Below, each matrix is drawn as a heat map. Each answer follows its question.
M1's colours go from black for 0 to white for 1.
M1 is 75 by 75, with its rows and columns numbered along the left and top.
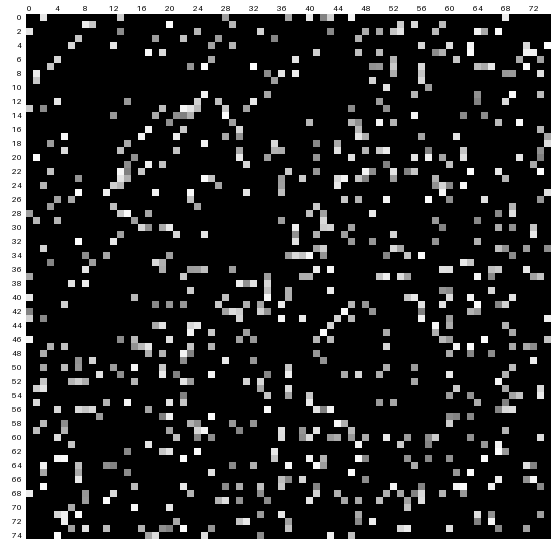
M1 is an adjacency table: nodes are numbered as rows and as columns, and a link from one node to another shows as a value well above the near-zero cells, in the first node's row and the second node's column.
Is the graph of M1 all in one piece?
yes
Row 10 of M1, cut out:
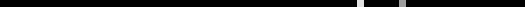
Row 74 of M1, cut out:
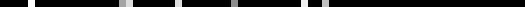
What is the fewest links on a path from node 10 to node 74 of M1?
4
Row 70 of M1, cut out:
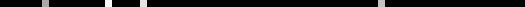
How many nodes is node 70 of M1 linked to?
4
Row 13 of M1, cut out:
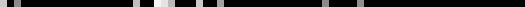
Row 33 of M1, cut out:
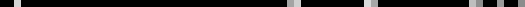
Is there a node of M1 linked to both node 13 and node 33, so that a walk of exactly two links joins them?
yes
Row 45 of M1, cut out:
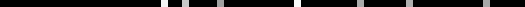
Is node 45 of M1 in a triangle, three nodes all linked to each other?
yes
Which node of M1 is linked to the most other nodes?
node 60
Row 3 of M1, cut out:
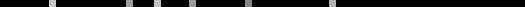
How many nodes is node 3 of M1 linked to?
6
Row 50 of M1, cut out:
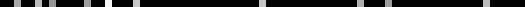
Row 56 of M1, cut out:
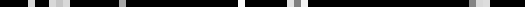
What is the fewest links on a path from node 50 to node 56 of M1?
2
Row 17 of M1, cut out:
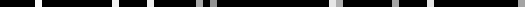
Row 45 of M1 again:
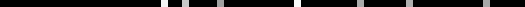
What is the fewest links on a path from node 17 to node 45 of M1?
3
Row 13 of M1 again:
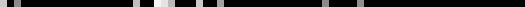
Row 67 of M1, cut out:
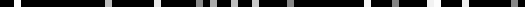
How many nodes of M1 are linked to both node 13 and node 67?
3
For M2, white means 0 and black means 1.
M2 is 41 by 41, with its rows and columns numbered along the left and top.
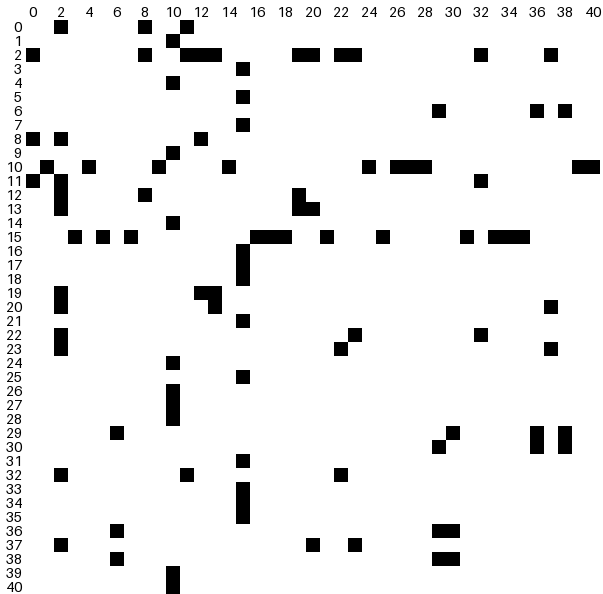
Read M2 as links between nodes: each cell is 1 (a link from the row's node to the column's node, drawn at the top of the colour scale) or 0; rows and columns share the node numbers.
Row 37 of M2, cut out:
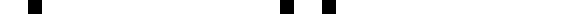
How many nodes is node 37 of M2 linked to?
3
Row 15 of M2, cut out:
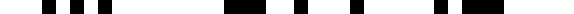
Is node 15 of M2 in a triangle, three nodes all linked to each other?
no
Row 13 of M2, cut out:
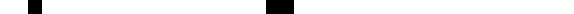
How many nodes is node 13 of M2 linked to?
3
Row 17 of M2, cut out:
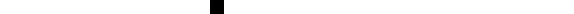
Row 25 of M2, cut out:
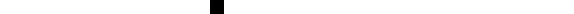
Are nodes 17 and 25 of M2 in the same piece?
yes
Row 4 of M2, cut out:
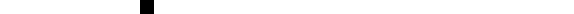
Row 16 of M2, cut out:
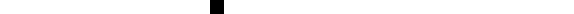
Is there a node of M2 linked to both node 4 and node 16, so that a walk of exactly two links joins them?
no
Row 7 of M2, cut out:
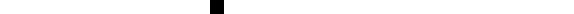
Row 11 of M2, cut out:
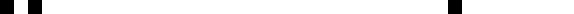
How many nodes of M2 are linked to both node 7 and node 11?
0
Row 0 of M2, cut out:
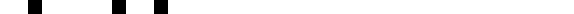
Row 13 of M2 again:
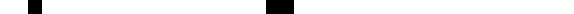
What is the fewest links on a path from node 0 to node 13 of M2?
2
